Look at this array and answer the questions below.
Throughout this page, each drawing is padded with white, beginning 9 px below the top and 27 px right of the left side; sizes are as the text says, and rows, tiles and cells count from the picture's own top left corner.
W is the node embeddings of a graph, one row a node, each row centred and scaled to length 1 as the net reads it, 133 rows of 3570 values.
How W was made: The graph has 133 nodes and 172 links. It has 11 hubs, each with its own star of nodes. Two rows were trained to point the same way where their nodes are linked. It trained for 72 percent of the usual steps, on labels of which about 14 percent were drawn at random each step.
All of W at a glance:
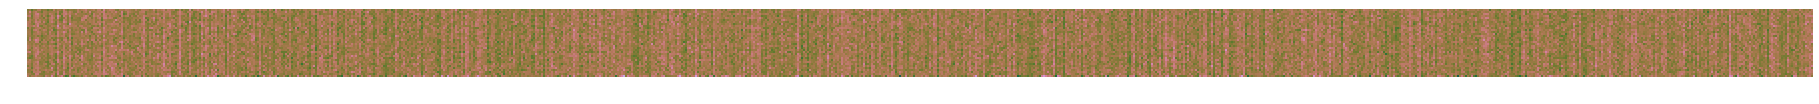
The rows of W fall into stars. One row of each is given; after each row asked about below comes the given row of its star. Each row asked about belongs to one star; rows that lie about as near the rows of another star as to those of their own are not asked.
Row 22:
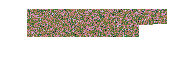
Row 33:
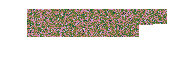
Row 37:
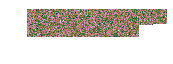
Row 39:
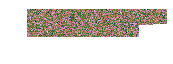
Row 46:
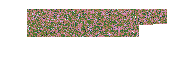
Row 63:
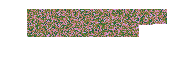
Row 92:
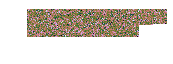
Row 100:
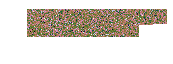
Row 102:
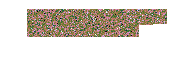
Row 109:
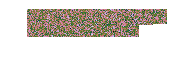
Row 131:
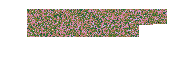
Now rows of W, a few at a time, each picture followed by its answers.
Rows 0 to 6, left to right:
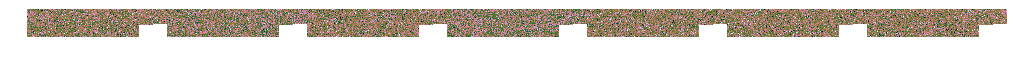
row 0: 109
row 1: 63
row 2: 22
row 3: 100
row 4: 131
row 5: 100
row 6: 131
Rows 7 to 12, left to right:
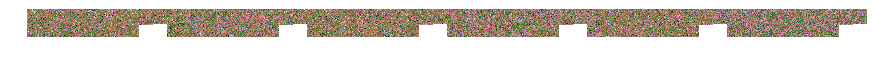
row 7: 100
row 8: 131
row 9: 33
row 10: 46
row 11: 92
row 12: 100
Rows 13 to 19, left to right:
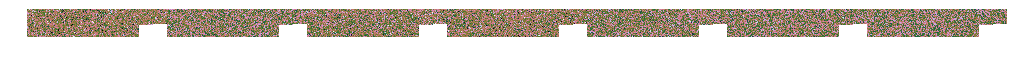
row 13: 22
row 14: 102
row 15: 109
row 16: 39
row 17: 92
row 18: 92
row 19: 37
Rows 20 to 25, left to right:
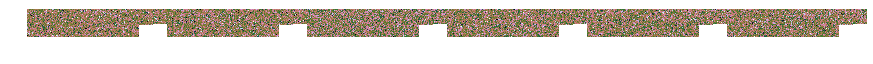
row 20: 22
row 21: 63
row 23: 39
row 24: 109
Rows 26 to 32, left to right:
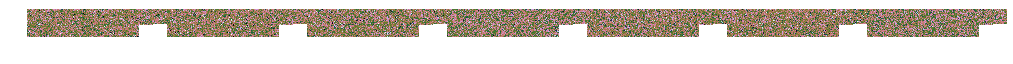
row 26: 46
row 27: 63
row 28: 109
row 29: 131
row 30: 33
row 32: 102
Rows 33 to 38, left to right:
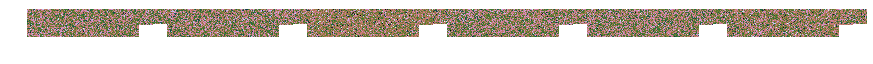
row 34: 109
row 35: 92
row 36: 92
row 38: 100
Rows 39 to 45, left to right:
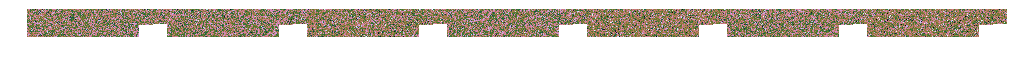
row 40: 131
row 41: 33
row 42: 100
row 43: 131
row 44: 109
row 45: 37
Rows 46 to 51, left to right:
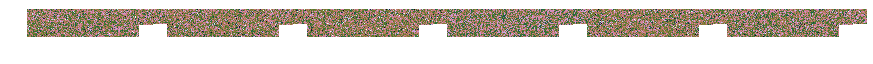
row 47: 100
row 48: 22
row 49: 131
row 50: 92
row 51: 100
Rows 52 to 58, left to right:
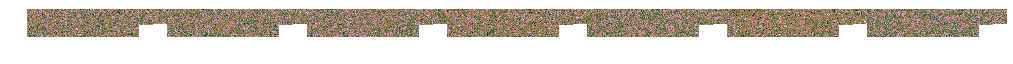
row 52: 100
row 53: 39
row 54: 37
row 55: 109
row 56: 92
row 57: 39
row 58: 63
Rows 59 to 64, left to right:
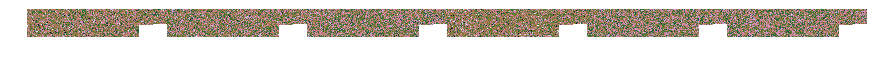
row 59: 131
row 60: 63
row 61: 92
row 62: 100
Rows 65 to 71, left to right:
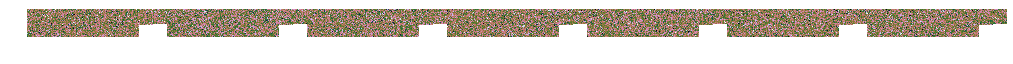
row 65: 92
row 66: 46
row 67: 33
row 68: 131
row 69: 39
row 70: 92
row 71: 37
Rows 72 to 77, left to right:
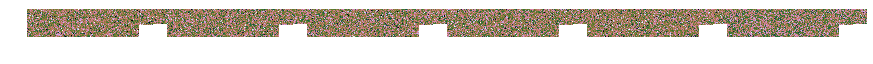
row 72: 37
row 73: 33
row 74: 22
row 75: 102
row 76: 46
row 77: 37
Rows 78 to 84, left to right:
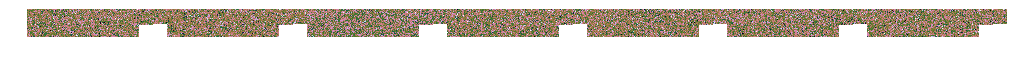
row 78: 39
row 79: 33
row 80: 100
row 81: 131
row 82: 33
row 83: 33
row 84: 102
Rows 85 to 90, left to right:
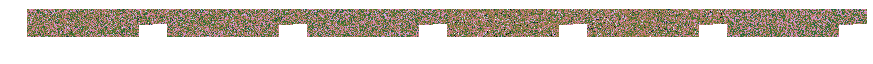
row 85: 100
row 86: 102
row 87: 102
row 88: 63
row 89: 100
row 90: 33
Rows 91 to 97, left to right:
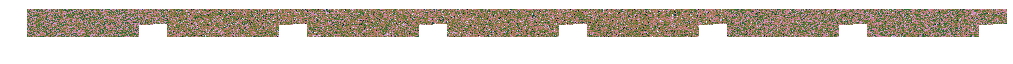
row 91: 92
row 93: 109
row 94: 46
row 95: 46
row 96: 22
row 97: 22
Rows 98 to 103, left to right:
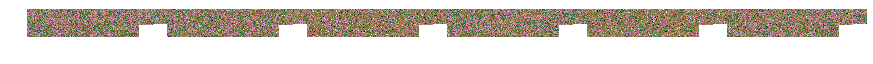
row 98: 46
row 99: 22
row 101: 39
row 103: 92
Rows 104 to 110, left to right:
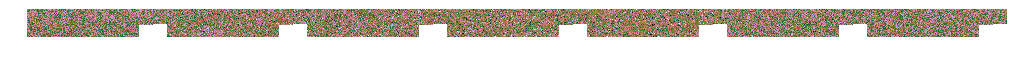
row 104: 109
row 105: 92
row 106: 63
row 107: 33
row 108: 102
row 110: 22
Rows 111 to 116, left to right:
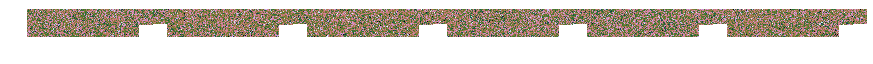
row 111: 131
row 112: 33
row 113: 63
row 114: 22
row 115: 22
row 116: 46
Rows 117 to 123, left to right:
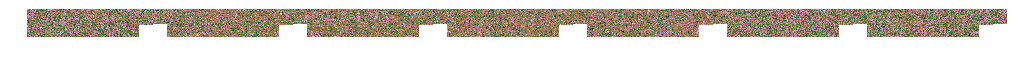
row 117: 109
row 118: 37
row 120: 37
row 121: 100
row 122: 33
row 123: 131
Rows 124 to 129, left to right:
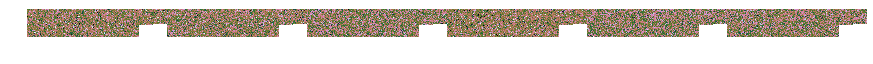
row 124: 109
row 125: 109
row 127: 39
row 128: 109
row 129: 109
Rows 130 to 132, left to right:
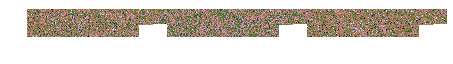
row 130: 33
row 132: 131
